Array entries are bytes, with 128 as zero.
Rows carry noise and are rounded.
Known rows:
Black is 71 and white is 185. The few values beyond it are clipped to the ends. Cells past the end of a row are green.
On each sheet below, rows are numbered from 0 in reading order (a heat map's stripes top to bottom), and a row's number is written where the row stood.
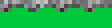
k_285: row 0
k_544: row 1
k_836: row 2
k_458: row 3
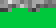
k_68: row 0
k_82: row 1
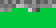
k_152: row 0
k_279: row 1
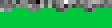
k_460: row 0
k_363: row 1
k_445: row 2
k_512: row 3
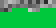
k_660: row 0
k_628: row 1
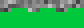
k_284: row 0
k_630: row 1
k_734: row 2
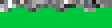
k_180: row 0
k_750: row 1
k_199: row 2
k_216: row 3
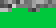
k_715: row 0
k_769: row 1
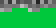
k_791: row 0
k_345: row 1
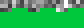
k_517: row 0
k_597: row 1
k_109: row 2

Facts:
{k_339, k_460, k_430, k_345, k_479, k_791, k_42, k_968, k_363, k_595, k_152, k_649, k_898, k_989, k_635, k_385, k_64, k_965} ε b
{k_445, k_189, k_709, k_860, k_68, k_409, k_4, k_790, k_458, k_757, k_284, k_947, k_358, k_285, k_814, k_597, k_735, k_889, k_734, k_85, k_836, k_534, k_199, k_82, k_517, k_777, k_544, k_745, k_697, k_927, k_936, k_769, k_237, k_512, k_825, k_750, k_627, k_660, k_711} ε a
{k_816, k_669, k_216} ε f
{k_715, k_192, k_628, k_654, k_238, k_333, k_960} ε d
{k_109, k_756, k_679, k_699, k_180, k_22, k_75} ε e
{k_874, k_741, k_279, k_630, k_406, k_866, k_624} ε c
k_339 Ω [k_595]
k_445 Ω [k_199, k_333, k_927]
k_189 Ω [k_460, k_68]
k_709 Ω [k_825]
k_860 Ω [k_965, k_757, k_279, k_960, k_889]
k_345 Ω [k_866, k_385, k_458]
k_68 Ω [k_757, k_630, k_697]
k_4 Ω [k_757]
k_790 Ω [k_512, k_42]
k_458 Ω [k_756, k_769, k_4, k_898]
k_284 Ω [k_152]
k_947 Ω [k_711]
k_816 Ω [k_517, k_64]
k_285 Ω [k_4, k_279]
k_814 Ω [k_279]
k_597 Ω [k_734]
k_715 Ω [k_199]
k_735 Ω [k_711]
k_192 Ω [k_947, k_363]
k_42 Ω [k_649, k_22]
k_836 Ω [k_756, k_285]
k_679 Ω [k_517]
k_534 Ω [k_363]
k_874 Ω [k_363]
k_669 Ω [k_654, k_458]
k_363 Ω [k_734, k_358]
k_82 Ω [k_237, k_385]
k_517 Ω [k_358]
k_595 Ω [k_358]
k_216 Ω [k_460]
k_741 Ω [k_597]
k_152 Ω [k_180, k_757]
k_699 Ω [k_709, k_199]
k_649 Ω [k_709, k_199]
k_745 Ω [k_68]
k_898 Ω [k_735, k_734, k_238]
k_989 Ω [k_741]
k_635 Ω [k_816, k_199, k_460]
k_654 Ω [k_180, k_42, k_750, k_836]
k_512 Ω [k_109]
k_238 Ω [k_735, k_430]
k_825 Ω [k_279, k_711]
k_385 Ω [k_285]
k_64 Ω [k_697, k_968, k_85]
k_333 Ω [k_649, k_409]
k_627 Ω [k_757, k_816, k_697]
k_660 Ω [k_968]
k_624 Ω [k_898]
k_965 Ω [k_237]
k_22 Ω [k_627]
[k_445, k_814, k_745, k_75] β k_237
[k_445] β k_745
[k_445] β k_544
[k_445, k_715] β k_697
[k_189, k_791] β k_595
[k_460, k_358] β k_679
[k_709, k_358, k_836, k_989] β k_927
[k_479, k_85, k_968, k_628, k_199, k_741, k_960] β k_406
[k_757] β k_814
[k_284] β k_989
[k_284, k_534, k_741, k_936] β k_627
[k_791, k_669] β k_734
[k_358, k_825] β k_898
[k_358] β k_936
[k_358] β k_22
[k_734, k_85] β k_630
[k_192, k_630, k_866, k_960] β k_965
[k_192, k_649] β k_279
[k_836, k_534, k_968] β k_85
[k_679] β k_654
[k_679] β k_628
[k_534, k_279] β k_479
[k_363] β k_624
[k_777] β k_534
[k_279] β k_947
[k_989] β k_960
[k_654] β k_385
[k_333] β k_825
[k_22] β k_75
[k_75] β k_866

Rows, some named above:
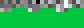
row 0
k_460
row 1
k_385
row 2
k_679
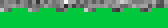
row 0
k_866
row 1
k_965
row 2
k_445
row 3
k_406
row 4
k_4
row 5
k_358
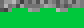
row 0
k_734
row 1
k_64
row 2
k_42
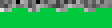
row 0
k_333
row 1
k_898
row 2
k_238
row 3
k_42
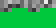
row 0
k_709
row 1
k_735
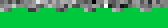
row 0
k_874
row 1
k_627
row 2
k_814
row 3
k_624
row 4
k_649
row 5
k_339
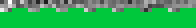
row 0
k_699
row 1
k_192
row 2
k_791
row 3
k_866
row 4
k_741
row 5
k_836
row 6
k_406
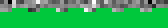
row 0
k_595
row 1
k_757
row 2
k_279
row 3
k_699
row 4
k_635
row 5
k_669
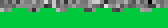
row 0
k_460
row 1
k_825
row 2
k_965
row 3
k_189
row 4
k_534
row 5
k_816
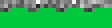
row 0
k_534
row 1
k_445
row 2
k_947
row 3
k_4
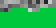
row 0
k_860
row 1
k_654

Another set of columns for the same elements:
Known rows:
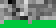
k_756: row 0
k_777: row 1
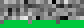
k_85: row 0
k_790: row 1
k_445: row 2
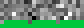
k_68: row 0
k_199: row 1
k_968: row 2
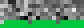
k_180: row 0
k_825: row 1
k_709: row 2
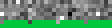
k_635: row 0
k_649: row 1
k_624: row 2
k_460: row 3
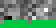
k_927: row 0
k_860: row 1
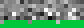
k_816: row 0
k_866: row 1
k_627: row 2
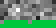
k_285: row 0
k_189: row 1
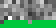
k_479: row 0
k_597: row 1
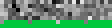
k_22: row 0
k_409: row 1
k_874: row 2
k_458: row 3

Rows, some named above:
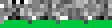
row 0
k_679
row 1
k_654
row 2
k_345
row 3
k_654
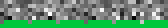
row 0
k_709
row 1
k_866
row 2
k_339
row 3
k_709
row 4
k_630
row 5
k_627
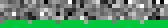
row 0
k_460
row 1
k_757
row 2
k_734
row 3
k_358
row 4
k_406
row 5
k_679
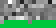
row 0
k_534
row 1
k_363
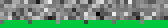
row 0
k_238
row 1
k_965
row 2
k_339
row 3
k_192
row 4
k_635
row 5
k_152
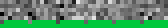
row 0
k_825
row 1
k_711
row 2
k_814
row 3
k_238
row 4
k_791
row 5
k_825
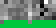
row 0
k_791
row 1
k_699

